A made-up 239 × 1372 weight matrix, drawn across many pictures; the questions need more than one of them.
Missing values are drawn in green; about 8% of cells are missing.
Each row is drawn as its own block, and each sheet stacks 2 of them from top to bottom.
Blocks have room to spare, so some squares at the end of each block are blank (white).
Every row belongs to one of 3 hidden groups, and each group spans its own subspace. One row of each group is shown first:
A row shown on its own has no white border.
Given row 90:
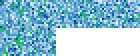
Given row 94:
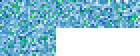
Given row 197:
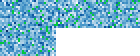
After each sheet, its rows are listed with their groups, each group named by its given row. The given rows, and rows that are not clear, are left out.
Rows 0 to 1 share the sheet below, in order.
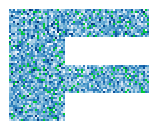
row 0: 197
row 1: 197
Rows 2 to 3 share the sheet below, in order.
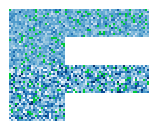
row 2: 90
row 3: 94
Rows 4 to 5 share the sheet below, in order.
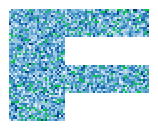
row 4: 94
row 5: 197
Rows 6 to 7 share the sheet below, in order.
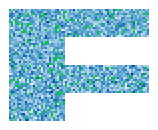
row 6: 94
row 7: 90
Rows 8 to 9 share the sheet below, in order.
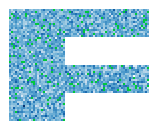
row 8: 197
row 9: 94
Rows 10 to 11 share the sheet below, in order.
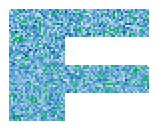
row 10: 90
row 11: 90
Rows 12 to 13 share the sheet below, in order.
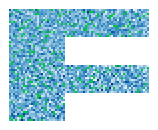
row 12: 94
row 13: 90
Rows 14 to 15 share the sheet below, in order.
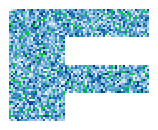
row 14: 90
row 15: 94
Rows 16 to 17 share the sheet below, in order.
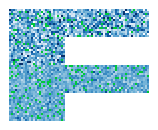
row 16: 90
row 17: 90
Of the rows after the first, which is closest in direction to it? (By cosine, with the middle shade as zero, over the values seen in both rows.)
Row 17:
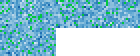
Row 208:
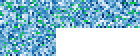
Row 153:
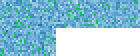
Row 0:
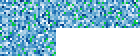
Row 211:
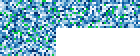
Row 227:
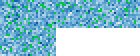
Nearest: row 208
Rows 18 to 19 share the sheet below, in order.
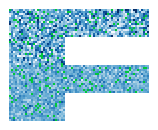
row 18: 94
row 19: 90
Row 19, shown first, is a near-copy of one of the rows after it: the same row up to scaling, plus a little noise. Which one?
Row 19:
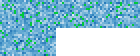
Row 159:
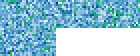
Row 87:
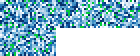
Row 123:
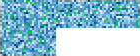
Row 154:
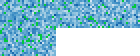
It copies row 123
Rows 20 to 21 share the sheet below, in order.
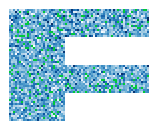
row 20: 197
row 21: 90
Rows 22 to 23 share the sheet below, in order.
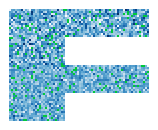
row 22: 94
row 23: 90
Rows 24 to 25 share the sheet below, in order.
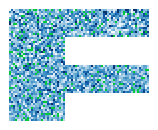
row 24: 94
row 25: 197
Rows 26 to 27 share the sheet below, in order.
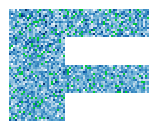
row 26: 197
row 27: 197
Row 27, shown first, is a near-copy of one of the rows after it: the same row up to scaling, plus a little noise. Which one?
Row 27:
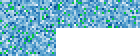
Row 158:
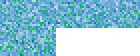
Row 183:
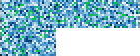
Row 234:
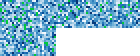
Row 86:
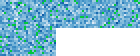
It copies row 183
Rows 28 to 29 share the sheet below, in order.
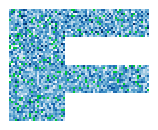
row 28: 197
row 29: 94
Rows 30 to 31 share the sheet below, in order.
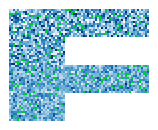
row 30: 197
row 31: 90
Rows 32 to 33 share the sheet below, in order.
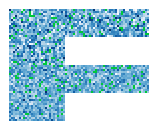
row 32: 94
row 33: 94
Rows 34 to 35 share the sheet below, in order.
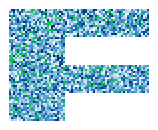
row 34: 197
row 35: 197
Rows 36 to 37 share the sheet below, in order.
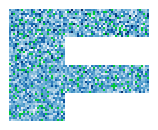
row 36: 90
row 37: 197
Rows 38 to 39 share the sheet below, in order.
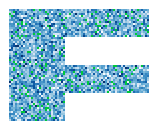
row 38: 197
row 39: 90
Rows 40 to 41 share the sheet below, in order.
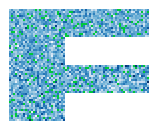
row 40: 197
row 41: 94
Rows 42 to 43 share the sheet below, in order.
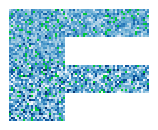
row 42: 94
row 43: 94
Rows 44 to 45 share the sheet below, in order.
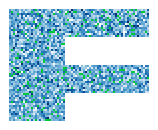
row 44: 90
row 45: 197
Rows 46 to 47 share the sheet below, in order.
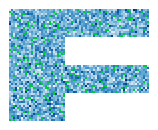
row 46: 94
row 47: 90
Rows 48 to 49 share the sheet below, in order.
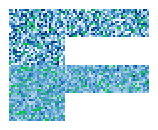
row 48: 197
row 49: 94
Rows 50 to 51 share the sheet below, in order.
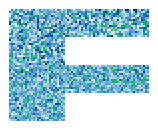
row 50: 94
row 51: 197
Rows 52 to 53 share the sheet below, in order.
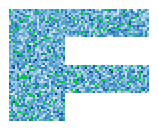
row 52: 94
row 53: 197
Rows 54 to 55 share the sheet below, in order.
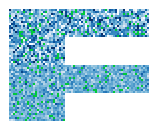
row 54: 94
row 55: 197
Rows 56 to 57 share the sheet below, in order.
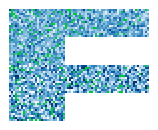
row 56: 94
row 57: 197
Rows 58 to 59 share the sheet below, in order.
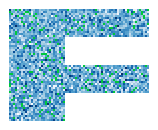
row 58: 94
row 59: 90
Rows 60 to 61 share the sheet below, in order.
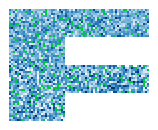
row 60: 94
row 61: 94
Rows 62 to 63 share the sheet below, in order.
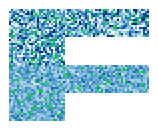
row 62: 94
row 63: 90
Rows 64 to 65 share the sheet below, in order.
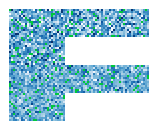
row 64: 90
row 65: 90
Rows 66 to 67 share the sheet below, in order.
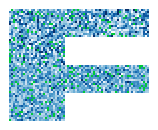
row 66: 94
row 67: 90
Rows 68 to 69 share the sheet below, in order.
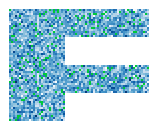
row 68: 94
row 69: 94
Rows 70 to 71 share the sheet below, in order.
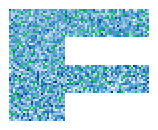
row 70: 94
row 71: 94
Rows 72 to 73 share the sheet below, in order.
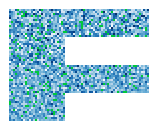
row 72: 90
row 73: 197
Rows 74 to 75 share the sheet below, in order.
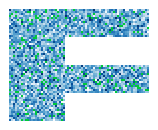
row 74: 94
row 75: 90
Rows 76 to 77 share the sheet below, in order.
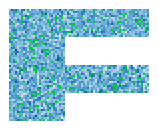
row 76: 197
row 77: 94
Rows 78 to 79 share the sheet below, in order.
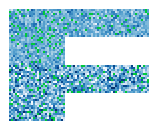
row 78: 90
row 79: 94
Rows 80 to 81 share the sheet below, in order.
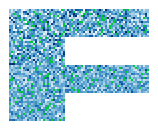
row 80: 197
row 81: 197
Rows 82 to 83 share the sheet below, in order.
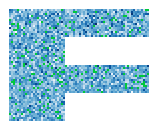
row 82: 90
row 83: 90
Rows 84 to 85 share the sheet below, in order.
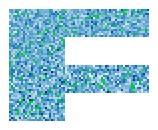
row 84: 90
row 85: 94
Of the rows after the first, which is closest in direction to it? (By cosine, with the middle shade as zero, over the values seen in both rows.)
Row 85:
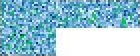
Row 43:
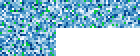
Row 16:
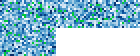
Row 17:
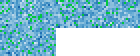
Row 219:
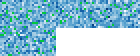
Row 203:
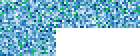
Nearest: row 43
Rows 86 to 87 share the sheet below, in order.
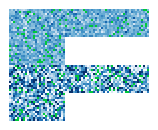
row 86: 197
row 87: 90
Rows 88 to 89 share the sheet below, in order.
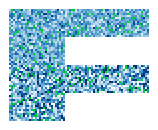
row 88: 94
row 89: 94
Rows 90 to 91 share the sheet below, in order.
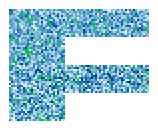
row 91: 90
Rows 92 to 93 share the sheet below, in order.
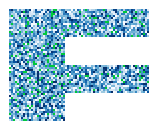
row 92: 90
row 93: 94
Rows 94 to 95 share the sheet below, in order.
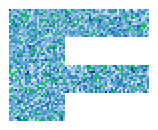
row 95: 90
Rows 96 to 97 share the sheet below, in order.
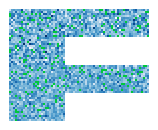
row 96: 94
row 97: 94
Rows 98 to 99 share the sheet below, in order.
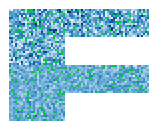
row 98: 90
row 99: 94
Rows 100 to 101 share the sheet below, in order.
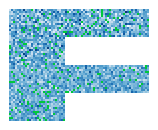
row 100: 90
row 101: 197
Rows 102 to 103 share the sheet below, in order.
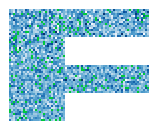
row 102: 197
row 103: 90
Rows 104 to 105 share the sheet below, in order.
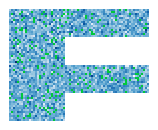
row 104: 197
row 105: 94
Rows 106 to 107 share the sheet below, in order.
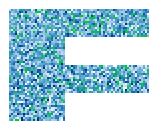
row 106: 90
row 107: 90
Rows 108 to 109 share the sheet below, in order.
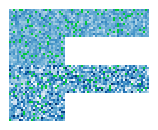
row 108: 197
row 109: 90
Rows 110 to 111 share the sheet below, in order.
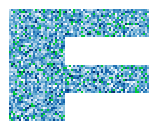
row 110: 90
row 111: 90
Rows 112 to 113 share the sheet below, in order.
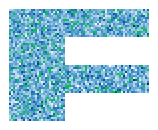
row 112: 90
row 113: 197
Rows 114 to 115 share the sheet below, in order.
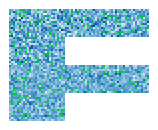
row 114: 94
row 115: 94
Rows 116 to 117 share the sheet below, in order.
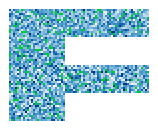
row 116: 94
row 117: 90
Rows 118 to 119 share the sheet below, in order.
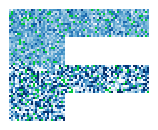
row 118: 90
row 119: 94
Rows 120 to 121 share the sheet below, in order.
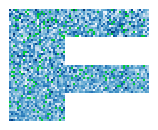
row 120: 94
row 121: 197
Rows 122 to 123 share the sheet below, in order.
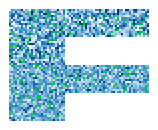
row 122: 94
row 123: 90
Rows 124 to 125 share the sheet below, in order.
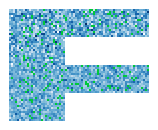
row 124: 197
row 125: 90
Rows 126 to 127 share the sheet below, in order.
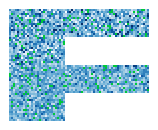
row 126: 90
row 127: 94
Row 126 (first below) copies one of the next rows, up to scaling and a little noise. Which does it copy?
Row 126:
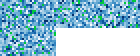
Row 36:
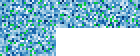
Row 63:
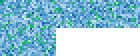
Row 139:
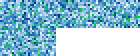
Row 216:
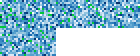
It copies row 36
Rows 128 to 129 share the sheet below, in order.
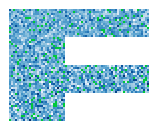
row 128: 94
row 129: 197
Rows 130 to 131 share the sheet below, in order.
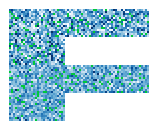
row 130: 90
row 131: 90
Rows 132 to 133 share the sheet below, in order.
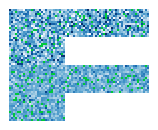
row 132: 90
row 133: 94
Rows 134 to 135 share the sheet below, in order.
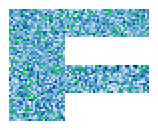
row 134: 197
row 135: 94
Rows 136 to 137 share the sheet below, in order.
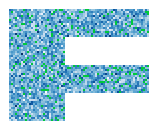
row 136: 90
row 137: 94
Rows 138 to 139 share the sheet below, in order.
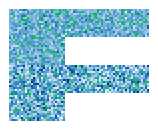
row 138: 197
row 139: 90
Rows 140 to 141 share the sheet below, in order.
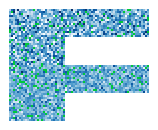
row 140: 197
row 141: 197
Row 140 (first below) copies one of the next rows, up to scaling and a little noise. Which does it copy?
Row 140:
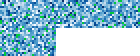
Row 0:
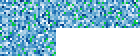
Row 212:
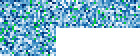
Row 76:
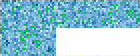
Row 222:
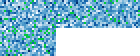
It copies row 222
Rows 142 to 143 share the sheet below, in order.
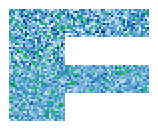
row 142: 197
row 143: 94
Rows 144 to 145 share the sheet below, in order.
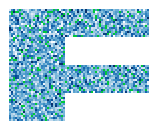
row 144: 197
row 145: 197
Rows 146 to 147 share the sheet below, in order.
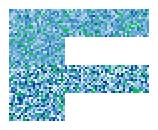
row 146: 90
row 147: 90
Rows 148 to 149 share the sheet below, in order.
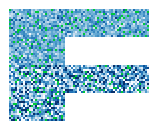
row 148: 94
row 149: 90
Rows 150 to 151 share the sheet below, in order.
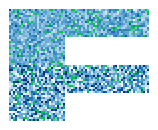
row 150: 94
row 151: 197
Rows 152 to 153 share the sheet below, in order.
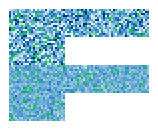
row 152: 197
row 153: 197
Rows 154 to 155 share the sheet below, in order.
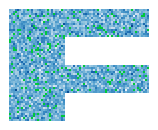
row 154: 90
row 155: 90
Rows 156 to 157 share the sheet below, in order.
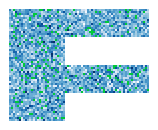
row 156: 197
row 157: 90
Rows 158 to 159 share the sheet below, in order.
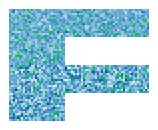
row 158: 197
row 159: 90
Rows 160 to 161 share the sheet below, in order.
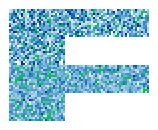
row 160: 90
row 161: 94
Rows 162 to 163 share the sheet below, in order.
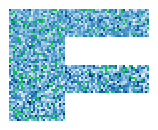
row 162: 94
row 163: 94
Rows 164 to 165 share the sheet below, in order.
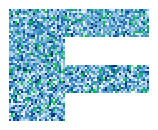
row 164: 197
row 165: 90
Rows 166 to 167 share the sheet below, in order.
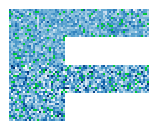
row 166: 94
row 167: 197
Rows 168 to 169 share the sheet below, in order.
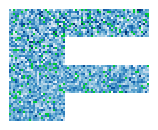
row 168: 90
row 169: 94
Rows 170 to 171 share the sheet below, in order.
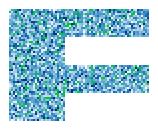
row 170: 90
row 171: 197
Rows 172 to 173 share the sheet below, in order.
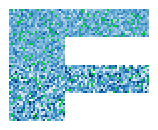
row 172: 197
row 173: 94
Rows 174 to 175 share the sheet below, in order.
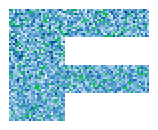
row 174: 197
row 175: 197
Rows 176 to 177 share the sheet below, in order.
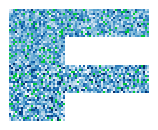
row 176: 90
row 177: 197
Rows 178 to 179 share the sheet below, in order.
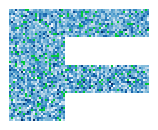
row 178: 197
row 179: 90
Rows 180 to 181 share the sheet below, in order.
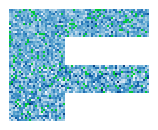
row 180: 90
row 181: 94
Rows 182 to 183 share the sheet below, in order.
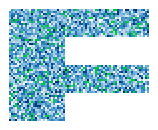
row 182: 94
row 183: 197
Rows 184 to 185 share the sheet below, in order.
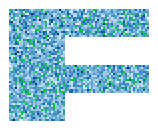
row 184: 197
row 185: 90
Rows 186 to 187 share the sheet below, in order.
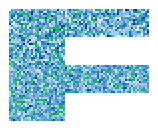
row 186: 94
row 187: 90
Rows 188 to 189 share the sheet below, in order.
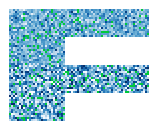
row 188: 197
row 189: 197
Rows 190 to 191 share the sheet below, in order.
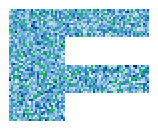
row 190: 90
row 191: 94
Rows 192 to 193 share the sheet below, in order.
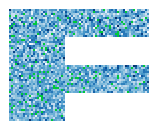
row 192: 94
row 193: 94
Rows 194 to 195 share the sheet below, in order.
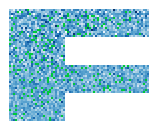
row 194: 197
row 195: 90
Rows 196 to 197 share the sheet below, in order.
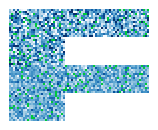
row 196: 197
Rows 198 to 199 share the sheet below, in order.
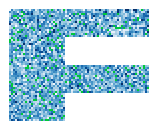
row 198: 94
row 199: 197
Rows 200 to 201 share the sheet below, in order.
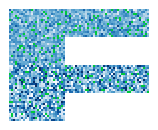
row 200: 94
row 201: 90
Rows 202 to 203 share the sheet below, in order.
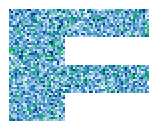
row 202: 197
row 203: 197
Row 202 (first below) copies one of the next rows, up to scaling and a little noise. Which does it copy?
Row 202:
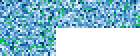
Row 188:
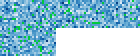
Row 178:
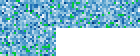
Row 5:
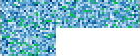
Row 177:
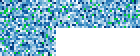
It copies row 177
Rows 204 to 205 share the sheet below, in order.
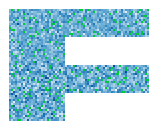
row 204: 197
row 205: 197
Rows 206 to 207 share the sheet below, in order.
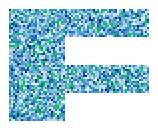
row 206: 94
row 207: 90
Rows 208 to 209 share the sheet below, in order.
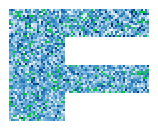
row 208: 90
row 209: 90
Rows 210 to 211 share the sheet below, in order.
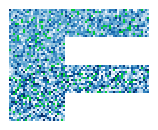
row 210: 94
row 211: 90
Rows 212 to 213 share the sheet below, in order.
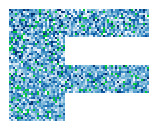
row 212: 197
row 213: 94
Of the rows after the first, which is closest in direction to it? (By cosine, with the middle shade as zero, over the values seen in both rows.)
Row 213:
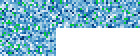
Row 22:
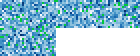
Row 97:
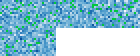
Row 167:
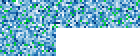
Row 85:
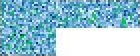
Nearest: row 97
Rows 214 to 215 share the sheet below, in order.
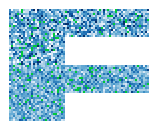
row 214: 90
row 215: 90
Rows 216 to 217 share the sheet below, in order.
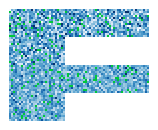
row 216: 90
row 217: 197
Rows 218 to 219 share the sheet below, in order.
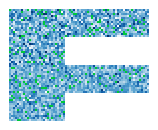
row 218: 94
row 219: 94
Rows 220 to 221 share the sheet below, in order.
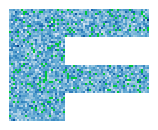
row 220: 197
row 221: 90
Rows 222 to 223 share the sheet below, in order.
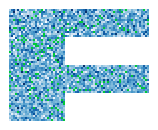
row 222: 197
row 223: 197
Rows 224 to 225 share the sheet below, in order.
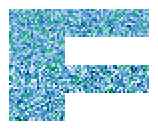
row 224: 90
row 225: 90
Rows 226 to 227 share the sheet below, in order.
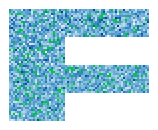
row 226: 94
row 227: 197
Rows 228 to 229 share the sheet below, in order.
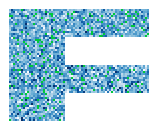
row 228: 197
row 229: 90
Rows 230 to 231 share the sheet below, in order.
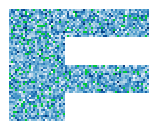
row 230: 197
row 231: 94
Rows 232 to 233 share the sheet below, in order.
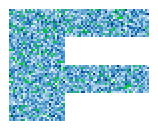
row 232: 90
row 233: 90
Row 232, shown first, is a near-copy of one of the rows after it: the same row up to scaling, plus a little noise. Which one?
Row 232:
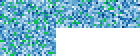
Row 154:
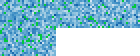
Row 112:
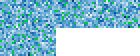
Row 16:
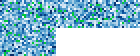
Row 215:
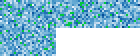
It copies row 215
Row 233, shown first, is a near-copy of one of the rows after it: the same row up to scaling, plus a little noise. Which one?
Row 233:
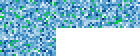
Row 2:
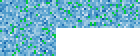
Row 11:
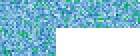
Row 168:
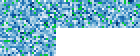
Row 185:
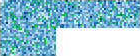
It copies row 2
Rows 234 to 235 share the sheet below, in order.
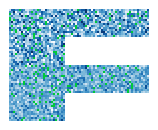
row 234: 197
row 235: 197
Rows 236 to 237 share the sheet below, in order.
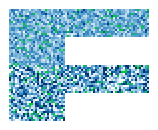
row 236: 197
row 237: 94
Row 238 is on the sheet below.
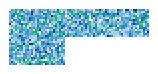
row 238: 94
